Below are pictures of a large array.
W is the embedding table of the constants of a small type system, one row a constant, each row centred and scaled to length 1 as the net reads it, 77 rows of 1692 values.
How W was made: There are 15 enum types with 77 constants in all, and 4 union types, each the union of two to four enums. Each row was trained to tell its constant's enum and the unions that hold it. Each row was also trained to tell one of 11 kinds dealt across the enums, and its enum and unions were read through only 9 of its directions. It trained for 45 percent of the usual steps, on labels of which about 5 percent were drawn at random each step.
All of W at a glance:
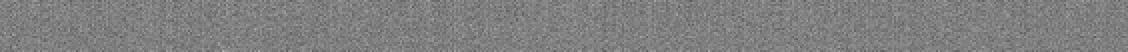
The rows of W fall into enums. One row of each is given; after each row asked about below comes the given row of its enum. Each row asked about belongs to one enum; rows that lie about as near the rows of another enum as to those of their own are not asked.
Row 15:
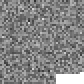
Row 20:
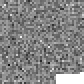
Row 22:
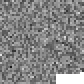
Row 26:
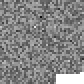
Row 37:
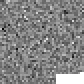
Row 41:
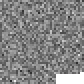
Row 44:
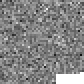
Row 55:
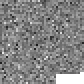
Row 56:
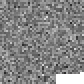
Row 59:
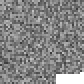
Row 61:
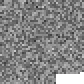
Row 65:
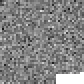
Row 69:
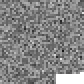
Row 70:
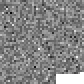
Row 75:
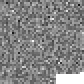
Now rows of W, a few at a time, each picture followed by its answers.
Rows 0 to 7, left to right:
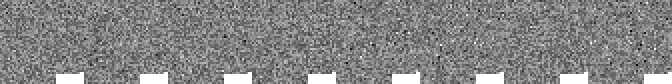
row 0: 70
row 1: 15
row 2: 70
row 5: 75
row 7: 75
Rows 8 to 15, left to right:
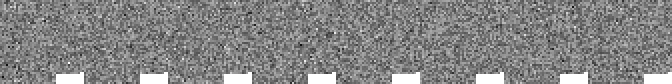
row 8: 44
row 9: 70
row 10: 20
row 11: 70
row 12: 37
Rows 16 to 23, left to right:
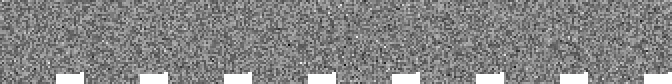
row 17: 15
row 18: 59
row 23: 22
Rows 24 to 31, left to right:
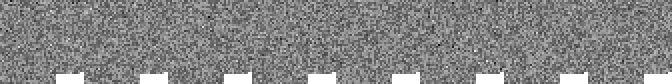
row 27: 37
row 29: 59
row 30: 59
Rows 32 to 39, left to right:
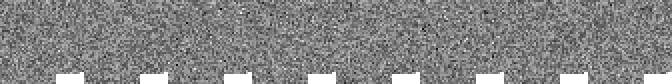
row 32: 44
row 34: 20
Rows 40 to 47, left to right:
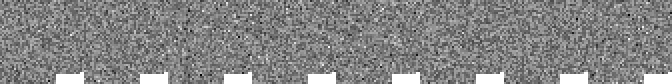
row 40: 26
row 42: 75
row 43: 75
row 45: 26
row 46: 69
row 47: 75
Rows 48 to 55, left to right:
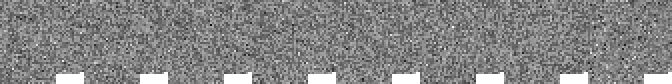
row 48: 15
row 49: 59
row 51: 20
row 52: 44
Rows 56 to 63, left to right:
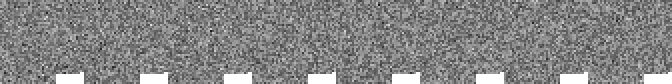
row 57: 37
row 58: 15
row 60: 37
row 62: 65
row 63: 20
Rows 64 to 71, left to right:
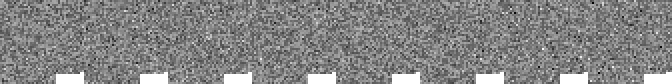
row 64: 56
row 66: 44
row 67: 56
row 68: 59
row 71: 20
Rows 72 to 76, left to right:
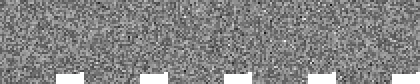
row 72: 37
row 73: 65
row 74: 70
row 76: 26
